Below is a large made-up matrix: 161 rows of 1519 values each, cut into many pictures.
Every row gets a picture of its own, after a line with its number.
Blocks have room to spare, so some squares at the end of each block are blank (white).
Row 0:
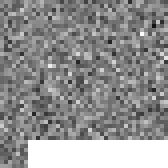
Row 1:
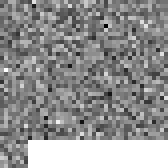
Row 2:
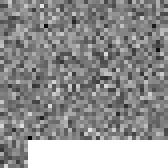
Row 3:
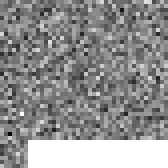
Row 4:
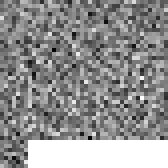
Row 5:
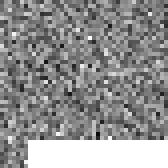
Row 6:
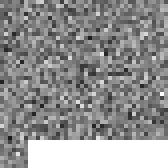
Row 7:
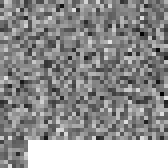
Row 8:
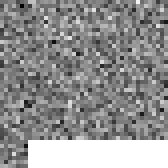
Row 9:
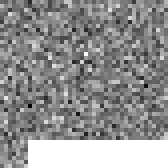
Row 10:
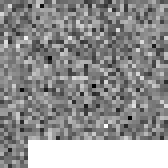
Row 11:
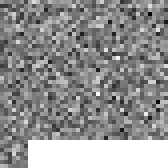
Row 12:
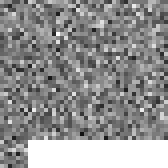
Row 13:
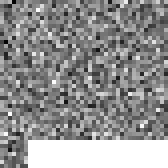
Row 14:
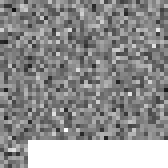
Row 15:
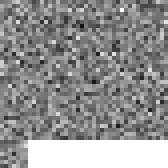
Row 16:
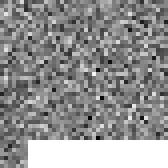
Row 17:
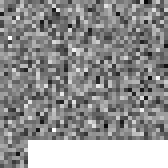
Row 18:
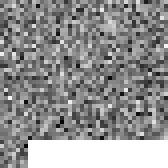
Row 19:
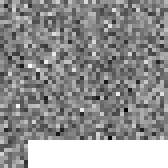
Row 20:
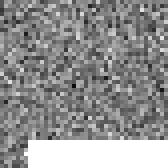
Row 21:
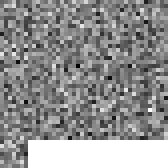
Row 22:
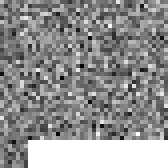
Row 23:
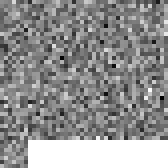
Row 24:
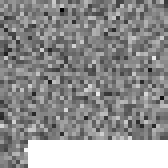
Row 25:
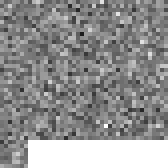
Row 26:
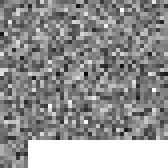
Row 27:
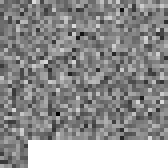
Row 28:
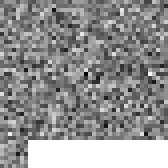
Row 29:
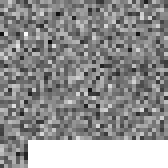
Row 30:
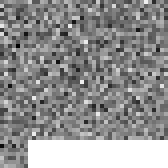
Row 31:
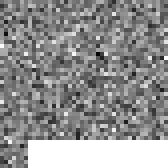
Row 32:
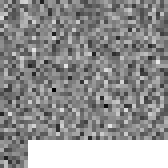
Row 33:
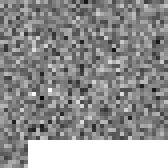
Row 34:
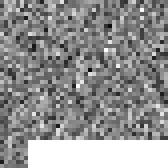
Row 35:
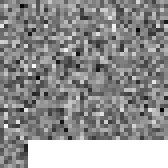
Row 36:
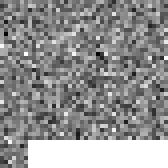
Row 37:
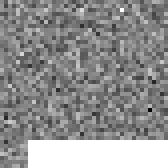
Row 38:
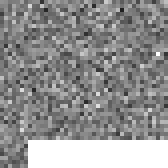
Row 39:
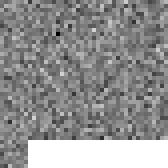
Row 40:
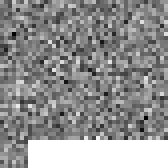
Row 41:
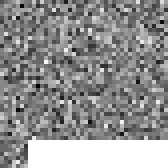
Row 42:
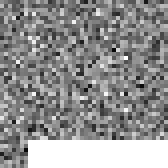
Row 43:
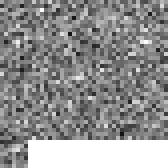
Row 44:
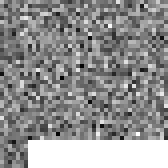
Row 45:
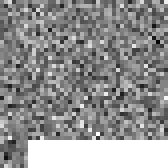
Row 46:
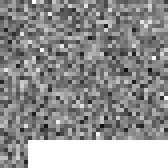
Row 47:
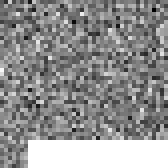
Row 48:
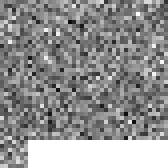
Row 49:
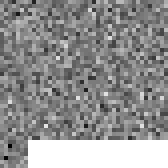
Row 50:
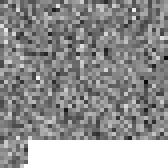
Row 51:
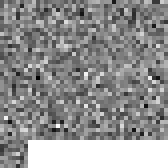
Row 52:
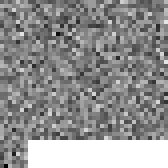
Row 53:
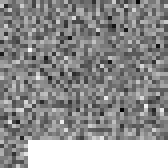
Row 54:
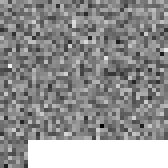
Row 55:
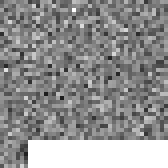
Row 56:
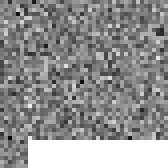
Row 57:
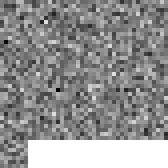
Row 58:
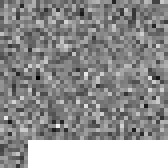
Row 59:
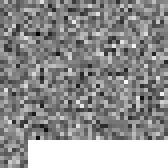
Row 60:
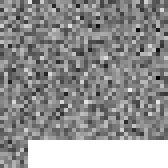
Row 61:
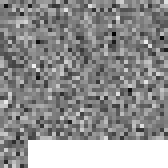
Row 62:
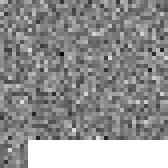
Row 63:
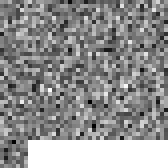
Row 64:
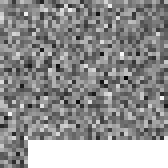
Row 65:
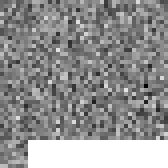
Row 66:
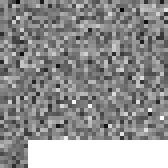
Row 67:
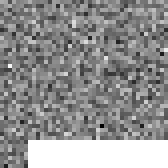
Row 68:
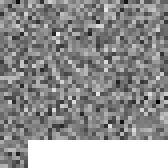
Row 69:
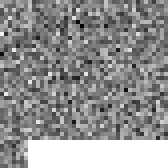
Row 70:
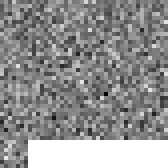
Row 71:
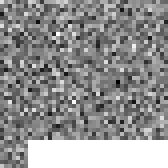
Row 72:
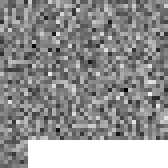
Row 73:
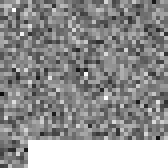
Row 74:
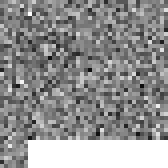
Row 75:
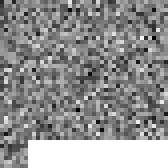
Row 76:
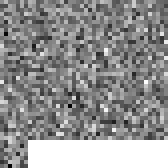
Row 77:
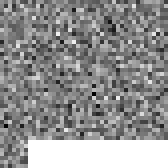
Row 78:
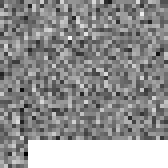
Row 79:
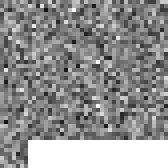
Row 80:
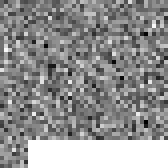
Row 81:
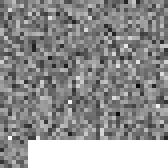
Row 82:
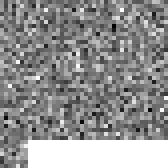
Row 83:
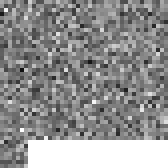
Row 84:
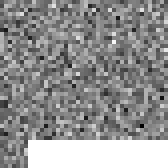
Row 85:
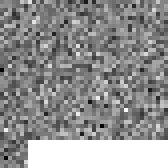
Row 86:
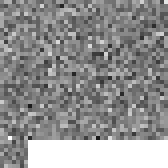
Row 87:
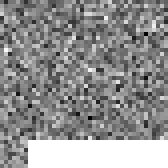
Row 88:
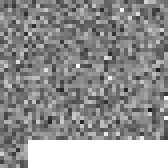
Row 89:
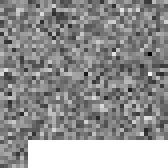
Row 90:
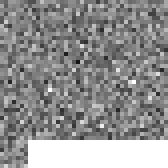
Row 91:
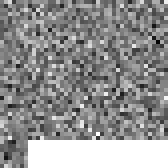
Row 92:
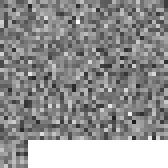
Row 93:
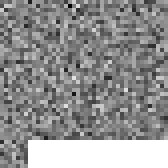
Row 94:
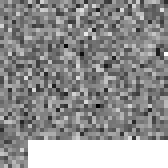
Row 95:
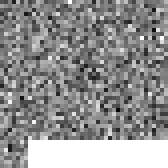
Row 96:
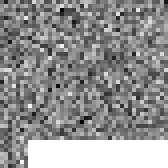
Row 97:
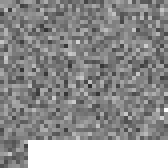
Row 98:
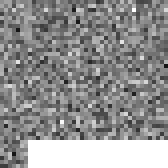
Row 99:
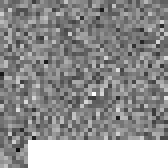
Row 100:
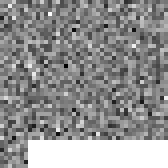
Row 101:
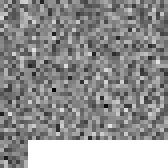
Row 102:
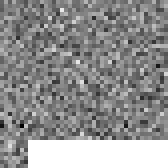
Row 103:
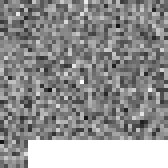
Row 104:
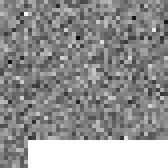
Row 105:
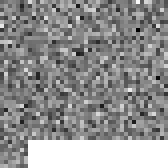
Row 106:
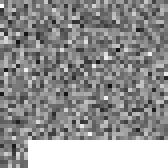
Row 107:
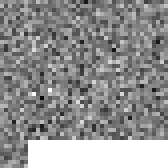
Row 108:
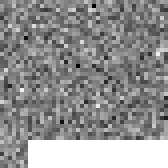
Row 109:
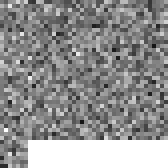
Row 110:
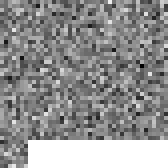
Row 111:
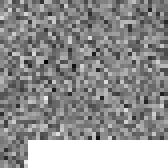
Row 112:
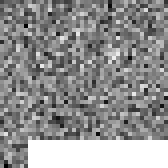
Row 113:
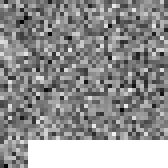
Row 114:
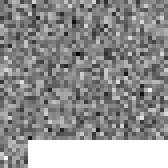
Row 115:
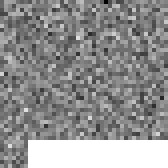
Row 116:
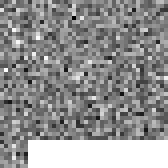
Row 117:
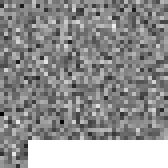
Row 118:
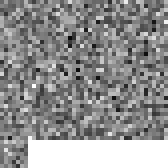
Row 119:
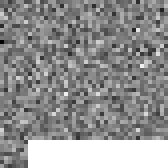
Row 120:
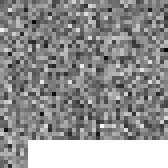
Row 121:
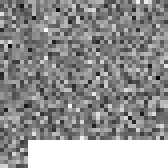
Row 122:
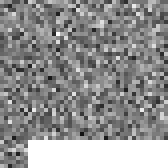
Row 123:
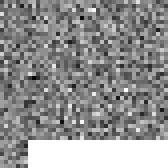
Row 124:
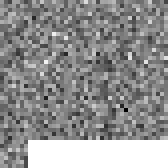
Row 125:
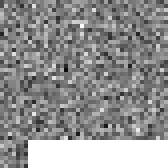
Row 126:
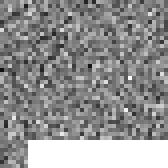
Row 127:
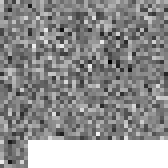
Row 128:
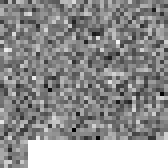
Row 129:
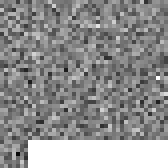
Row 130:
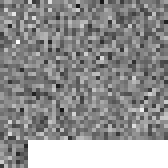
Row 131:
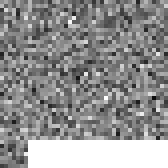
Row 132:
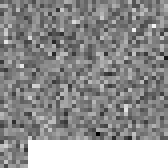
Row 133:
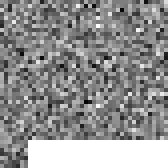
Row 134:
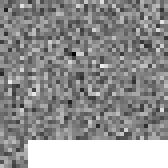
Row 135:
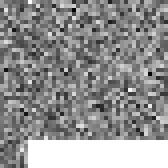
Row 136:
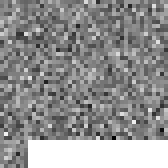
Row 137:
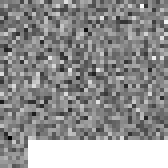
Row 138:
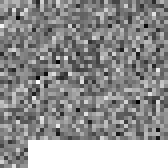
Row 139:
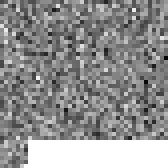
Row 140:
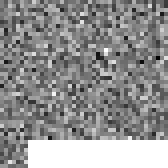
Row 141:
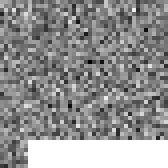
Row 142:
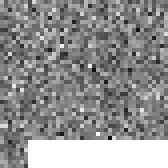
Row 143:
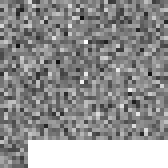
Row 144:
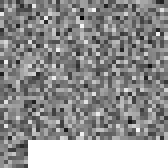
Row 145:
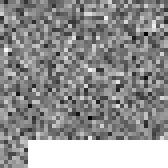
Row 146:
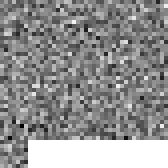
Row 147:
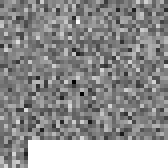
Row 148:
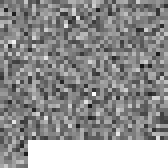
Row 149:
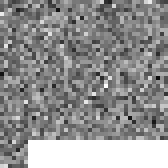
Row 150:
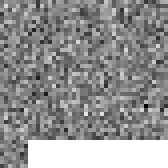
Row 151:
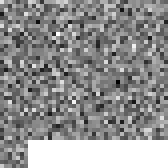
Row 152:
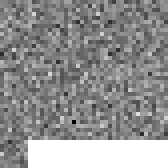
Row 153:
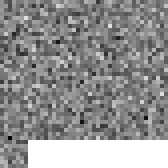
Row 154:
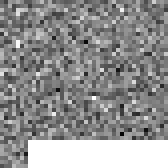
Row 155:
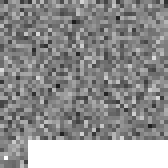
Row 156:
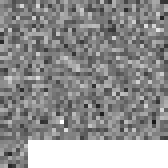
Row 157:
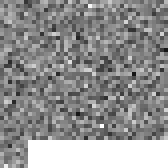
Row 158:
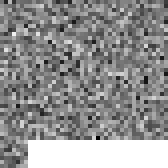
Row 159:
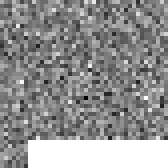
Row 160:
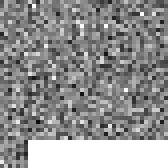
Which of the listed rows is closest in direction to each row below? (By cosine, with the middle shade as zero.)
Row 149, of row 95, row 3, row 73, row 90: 3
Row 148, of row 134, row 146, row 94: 94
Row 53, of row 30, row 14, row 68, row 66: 14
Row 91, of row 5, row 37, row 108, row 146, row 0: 0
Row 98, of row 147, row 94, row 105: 94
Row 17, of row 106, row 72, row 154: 154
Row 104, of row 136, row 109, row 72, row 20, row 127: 127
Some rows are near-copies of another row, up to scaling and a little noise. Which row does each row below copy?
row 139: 50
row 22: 44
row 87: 145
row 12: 122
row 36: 31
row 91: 45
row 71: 151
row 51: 58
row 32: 101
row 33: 107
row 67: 54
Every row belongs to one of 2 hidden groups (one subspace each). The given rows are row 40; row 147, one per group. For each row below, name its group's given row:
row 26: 147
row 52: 147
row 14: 147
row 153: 40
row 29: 147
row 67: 40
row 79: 147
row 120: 40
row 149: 147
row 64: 40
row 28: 147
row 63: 40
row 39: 147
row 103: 40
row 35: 147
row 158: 40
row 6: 40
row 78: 147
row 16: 40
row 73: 147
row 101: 40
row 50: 40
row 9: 40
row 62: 40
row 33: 40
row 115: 40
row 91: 40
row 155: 40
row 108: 147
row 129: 147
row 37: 147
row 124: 40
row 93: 147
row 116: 147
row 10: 147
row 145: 40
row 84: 40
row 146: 40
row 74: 40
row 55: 147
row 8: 147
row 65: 147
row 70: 40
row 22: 40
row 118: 40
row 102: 40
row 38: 147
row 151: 147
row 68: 147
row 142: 40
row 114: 40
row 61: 40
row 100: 40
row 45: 40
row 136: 40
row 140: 40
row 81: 40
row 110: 147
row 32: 40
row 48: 147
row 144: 147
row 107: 40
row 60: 147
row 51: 147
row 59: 40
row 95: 40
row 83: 147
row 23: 40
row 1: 40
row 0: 40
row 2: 40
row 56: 40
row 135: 147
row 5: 40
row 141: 147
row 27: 147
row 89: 147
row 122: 147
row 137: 40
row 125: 147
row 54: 40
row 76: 40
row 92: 147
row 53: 147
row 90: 40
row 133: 147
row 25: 147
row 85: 40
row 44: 40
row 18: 147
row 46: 40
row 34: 40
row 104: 40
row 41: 147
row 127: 40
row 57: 147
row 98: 147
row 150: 147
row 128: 40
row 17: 147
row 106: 147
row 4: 40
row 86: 40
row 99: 147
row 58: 147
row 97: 147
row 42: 40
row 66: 147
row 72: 147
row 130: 147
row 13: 40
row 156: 147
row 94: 147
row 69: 147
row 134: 147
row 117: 147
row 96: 40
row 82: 147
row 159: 40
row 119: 147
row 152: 147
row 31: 40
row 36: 40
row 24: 40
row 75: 40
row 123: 147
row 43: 147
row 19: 40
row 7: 40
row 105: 147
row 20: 40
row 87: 40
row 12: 147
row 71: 147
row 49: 40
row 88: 147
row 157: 40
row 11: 147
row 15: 147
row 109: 147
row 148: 147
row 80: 40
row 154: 147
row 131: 147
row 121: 147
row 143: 147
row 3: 147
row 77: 147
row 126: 40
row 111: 40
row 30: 147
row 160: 147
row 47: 40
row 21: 147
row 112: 40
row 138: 147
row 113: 40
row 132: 40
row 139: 40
